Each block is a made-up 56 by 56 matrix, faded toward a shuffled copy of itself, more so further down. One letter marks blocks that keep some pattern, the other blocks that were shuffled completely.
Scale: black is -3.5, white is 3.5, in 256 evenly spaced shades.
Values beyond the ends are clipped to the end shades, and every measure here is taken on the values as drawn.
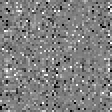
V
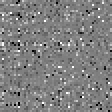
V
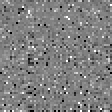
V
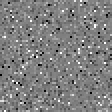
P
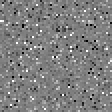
P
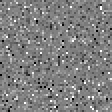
P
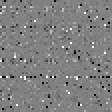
V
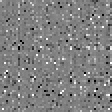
V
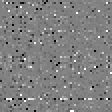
V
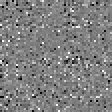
V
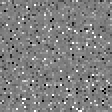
P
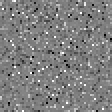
P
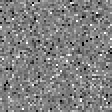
P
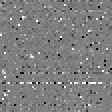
V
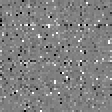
V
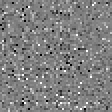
V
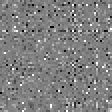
V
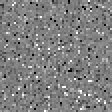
P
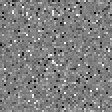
P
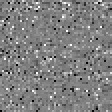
V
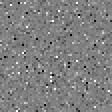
P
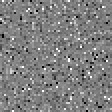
P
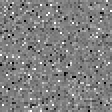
P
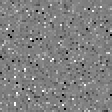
P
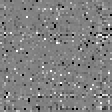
V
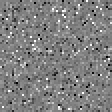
P
